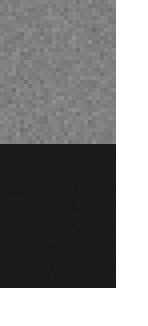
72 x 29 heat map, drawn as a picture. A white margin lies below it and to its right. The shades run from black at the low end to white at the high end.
The table splits into 2 rows of 1 panel. Panel 1,1: middling, fine-grained, faint in contrast. Panel 2,1: very low, flat.
